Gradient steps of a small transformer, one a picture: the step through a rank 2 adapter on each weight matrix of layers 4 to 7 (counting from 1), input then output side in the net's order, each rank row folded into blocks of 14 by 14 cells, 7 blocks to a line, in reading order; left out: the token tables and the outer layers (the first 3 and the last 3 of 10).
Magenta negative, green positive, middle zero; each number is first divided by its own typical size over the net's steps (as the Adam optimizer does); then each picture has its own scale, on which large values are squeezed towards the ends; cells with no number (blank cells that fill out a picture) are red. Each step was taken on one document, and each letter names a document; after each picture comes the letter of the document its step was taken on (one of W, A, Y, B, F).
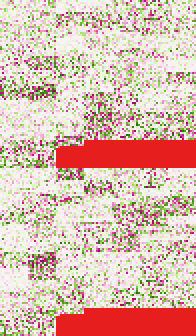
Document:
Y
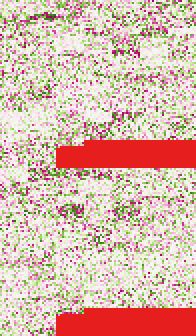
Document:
Y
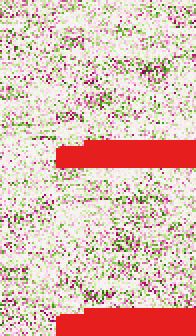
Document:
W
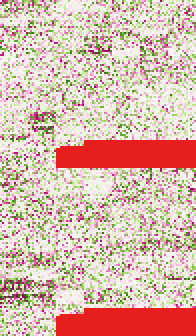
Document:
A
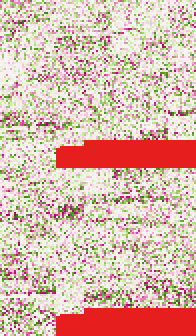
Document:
A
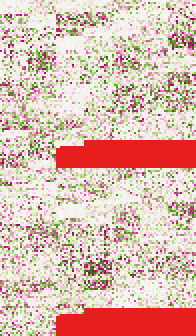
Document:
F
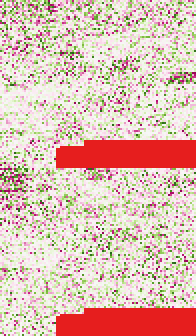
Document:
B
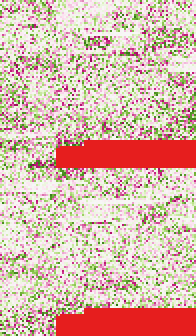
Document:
Y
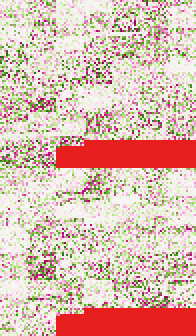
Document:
Y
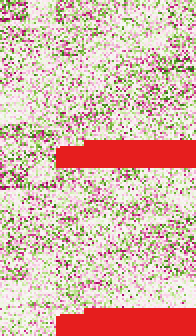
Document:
F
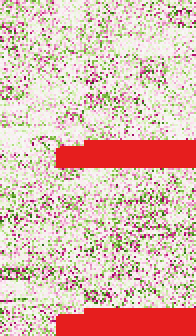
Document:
W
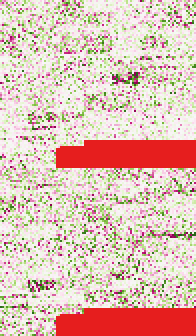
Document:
W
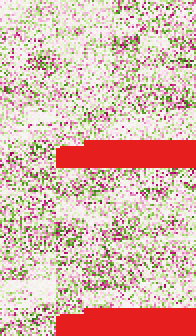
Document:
F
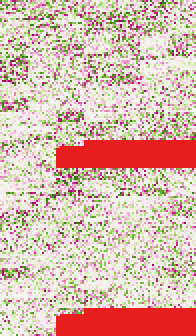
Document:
Y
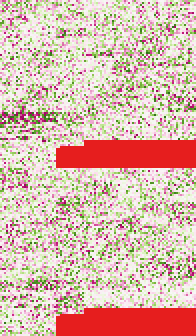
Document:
F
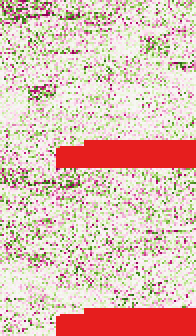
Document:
B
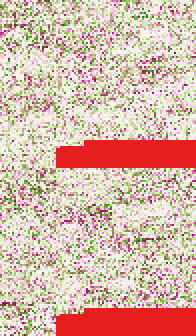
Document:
A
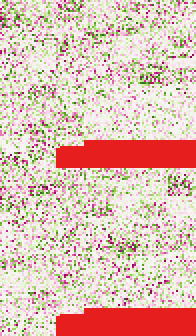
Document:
B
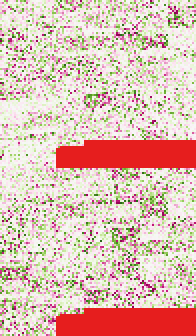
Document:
W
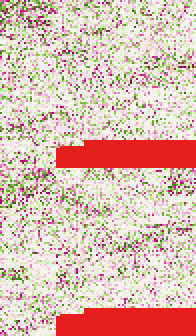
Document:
B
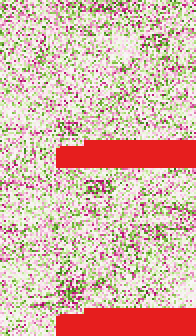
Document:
F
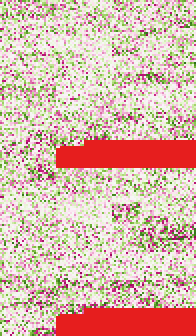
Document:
Y
